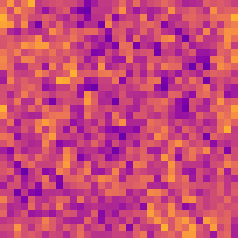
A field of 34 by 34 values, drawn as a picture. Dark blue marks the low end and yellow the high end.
The histogram is bell-shaped. No overall slope runs across the table. No single row or column stands out from its neighbours. There is no seam. On average the colour sits 50% of the way up the scale.
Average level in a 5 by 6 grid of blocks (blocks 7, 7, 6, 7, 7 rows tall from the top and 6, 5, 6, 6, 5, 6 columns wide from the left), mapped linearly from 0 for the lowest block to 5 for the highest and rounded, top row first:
5 3 0 2 2 4 / 4 4 1 2 1 2 / 3 3 1 2 1 4 / 1 3 2 2 4 2 / 2 2 1 3 5 3
